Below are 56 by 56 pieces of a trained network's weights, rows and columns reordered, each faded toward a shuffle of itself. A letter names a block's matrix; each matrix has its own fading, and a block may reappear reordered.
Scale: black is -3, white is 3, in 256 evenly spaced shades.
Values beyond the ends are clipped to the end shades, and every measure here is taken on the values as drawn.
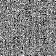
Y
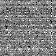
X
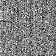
Y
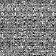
X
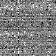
X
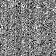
Y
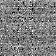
X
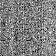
Y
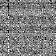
X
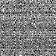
X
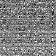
X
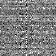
X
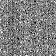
Y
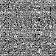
X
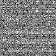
X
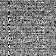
X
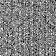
Y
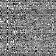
X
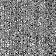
Y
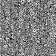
Y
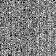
Y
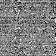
X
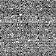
X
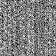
Y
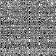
X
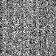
Y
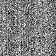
Y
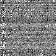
X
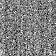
Y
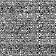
X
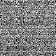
X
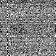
X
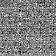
X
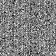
Y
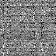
X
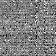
X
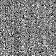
Y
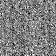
Y
